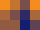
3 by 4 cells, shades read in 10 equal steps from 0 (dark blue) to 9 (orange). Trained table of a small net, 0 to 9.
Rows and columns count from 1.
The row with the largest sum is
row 1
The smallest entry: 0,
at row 3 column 3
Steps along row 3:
same down up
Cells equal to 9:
2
